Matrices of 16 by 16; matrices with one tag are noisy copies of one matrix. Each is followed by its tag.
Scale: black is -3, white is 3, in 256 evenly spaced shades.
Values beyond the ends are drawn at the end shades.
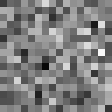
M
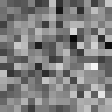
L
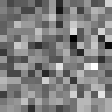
L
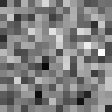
M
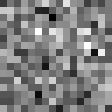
M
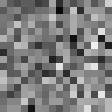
L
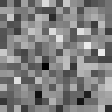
M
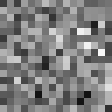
M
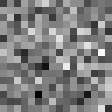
M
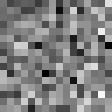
L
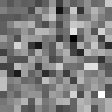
L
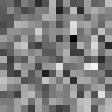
L
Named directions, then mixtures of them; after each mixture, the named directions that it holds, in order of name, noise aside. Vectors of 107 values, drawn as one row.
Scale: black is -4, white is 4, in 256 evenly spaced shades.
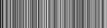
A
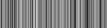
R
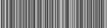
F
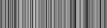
F, R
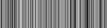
R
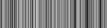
R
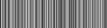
F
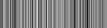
A, R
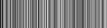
A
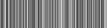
A, F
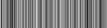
F, R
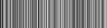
A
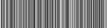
F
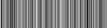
F, R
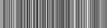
A, R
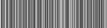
F
